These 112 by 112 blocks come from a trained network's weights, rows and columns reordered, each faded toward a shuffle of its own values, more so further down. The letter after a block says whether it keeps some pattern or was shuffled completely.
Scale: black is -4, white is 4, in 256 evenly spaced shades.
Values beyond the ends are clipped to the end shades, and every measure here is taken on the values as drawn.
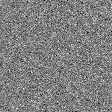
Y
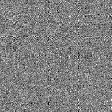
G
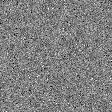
Y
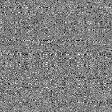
G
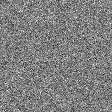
Y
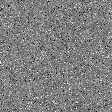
Y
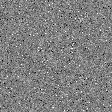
Y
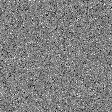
Y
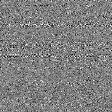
G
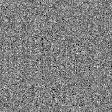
G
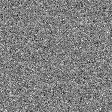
Y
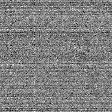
G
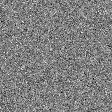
Y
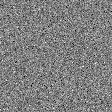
Y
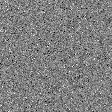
Y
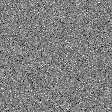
Y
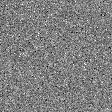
Y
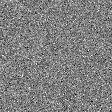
Y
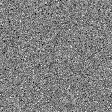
Y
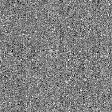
G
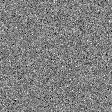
Y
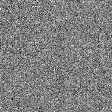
G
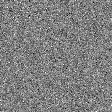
Y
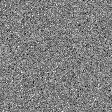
Y
